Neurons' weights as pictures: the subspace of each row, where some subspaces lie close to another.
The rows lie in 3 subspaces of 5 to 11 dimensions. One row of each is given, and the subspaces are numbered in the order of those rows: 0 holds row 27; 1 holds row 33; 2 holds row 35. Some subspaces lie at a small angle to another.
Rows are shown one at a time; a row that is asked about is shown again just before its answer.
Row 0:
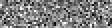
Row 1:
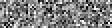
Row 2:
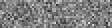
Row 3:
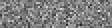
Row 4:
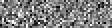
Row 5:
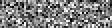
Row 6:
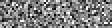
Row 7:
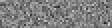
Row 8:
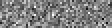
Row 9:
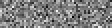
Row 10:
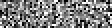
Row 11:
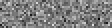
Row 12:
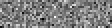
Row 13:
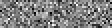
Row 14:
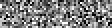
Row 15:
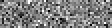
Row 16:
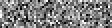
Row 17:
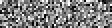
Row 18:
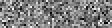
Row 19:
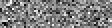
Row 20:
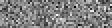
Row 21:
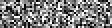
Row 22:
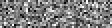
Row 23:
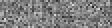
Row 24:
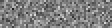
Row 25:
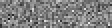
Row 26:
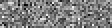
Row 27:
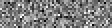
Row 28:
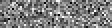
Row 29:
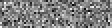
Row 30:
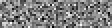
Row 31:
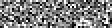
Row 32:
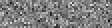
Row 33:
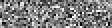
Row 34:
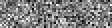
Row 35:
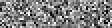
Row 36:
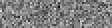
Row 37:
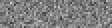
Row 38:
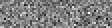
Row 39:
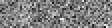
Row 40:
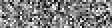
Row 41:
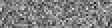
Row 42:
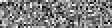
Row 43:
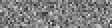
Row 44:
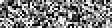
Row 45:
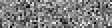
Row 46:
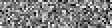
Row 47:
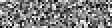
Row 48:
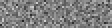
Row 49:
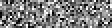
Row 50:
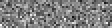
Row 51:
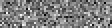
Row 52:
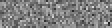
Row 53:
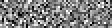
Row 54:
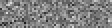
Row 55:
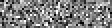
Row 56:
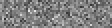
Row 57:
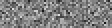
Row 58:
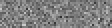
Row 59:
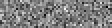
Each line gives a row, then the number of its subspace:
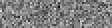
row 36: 1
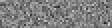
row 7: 2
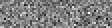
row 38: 1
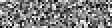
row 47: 1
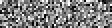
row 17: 1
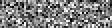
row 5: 1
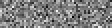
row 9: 0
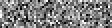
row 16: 1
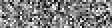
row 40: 1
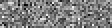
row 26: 1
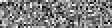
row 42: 2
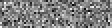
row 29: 0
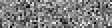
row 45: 1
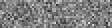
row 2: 2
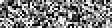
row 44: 1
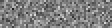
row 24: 0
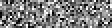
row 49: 1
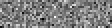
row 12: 1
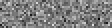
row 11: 0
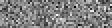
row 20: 1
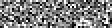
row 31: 1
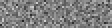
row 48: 0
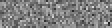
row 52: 2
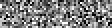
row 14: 1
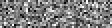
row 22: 1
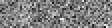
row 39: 1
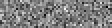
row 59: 1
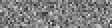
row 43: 0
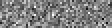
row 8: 1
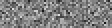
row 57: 0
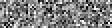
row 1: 2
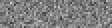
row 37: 0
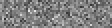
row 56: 1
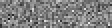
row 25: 2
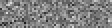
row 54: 0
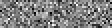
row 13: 0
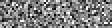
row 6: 0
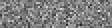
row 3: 1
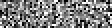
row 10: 1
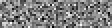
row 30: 1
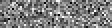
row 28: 0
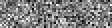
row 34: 2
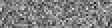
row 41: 1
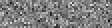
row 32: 0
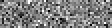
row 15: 2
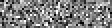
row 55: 1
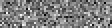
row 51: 2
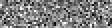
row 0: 1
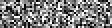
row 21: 1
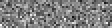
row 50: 0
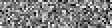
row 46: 0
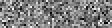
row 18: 2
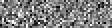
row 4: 2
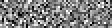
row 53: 2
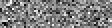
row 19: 0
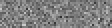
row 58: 2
